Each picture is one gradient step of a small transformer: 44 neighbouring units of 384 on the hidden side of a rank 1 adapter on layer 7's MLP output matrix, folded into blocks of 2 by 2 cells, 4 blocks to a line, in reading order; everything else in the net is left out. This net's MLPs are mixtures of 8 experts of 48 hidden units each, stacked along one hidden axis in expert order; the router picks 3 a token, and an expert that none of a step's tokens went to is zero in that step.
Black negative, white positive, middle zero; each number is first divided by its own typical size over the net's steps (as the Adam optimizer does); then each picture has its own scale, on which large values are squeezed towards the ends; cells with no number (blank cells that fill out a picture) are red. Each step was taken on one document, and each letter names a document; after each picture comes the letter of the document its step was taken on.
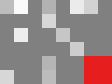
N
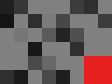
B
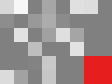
N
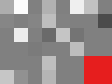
N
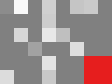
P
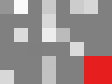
P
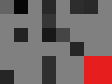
P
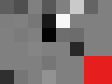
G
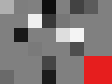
G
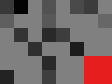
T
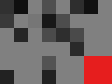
G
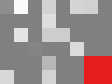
P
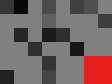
T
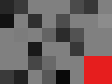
B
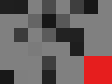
G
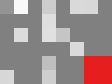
P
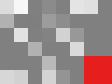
N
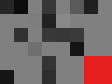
G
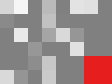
N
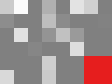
T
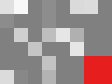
N
